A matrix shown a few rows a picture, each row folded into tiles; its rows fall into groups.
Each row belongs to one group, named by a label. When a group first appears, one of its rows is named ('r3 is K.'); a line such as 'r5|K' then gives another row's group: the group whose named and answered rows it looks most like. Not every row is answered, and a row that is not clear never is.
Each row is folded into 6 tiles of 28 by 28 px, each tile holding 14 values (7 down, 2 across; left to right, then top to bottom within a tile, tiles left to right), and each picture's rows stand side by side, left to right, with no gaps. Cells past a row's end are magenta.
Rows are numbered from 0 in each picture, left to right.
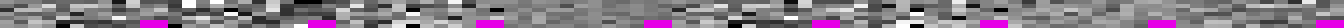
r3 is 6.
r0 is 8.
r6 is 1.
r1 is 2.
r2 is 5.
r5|5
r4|8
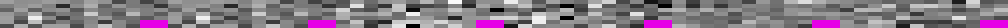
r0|6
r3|6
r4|1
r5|8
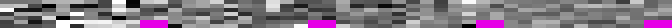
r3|8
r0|5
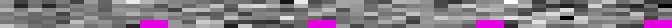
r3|6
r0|1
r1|8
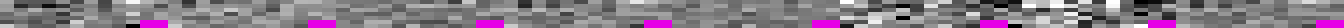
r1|1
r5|6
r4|8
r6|2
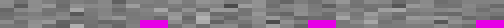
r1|6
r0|8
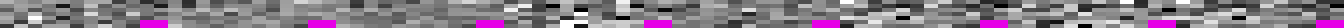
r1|1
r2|1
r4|8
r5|6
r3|5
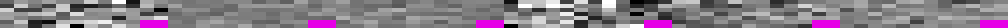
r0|5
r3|2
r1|8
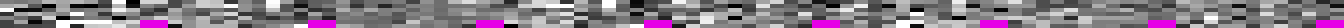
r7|6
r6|6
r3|2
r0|5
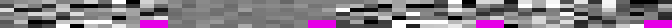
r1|8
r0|5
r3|2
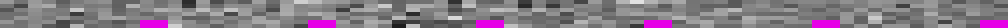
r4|6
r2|8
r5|6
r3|1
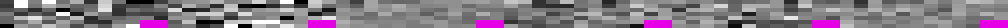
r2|1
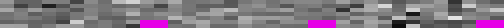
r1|6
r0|1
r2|8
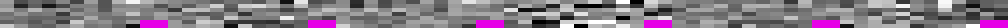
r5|2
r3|5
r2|1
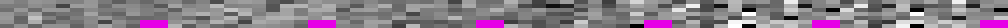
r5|5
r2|8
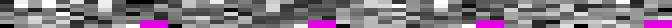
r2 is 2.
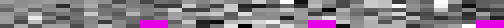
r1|5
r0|6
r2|2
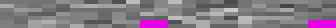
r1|6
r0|8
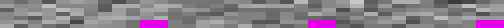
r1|8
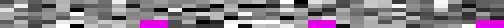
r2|2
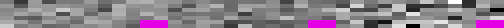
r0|1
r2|5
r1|8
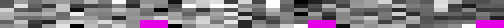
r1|2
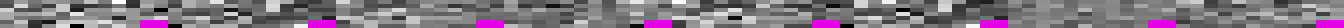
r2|6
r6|8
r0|5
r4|6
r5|2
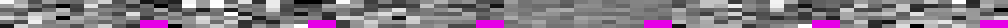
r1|2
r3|6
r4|2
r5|5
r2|6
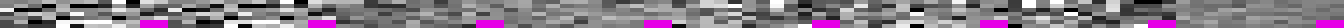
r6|2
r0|5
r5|5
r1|5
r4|2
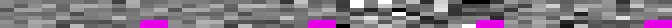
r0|8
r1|8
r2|2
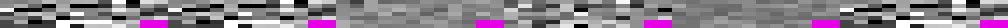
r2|1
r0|5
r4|8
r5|5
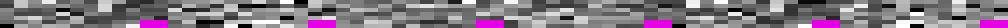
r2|8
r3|6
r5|5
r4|2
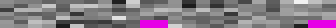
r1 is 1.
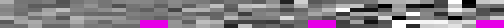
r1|8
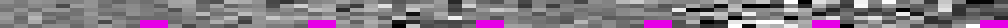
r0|6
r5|2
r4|5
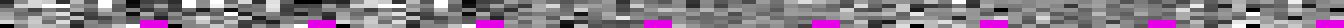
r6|6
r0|2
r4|1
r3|8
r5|5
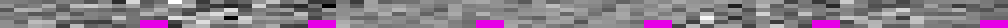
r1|6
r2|1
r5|6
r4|6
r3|1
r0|8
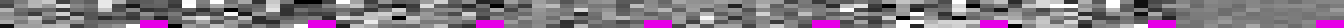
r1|2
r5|5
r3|8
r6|2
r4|6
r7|8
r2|6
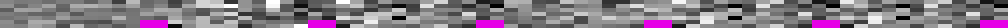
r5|6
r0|8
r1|2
